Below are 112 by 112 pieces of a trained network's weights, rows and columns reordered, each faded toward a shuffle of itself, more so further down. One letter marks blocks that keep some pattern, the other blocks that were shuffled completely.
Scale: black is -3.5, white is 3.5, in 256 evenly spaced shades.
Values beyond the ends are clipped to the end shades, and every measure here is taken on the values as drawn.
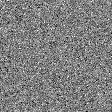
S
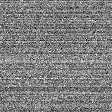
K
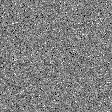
S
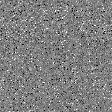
K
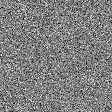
S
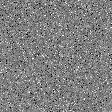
S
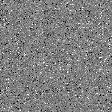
K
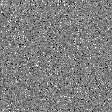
K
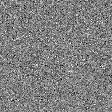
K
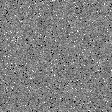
K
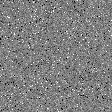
S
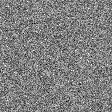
S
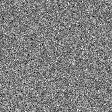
S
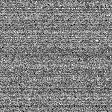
K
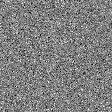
S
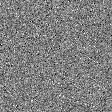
S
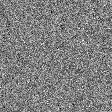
S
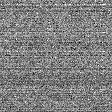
K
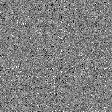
K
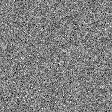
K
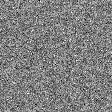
S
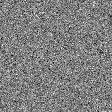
S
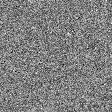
S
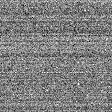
K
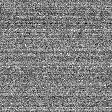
K
